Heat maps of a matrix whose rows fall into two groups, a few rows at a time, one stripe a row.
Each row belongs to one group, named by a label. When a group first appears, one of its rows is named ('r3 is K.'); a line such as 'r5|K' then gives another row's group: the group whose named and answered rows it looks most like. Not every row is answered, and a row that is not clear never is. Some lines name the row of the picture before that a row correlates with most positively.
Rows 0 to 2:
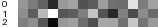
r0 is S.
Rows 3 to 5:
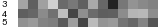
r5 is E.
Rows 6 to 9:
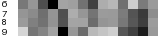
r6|S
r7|E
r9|E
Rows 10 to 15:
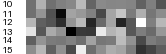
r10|E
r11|S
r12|S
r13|E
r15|E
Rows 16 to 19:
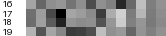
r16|S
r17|S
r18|S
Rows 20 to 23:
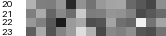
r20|E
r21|E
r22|S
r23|E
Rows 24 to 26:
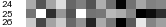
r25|E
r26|S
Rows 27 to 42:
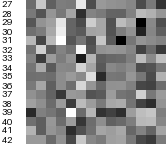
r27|E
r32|E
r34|E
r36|E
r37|S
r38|E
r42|E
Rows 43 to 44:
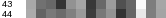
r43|S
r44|S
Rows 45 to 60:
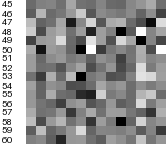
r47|E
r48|S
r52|S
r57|E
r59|E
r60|S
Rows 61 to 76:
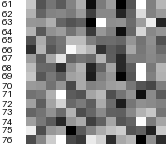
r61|S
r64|S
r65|E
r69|S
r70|E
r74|S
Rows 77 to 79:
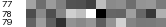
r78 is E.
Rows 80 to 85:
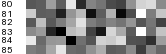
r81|S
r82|E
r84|E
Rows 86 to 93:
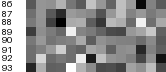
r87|S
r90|E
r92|E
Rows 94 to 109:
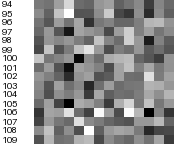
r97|S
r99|E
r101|S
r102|S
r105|S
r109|E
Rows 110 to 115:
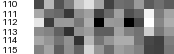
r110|E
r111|S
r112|S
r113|S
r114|E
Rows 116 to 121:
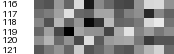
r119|S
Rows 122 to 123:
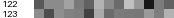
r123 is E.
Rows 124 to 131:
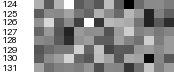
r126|E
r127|S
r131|S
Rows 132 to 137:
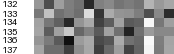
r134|S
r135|S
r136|S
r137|S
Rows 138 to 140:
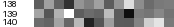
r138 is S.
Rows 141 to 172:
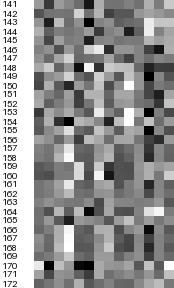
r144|S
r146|E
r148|E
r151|E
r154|S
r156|E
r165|S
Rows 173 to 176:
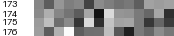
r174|E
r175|E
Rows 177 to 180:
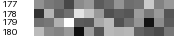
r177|S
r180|E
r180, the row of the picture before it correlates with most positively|175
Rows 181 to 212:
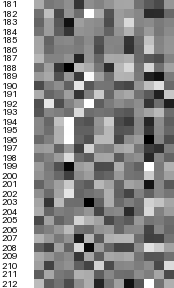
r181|E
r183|S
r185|S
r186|S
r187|E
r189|E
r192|E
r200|S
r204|S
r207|E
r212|S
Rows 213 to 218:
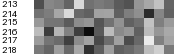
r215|S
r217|S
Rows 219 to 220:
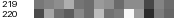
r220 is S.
